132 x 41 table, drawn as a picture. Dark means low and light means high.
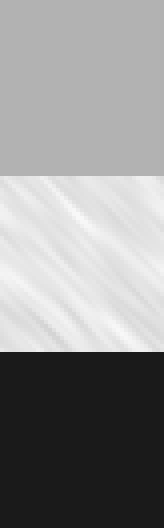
The table splits into 3 rows of 1 panel. Panel 1,1: high, flat. Panel 2,1: very high, slanting down to the right, faint in contrast. Panel 3,1: very low, flat.
